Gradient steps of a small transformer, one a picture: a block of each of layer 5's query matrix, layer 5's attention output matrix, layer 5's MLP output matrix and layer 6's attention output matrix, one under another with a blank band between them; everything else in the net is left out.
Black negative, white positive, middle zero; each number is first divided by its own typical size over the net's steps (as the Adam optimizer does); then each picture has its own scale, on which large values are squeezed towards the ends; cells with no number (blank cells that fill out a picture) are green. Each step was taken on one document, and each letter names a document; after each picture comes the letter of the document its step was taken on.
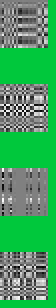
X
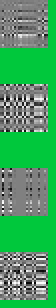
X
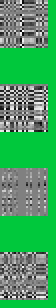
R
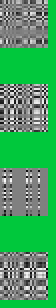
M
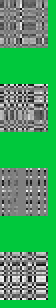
R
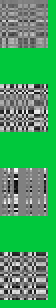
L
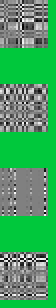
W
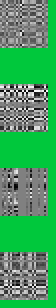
L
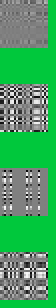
M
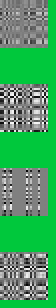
M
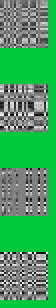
R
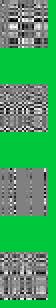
W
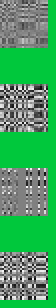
R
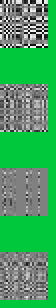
M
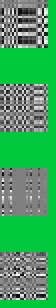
X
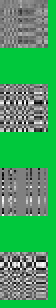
X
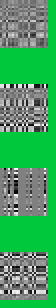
L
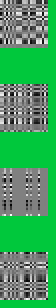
M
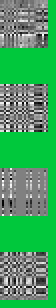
X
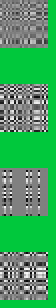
M
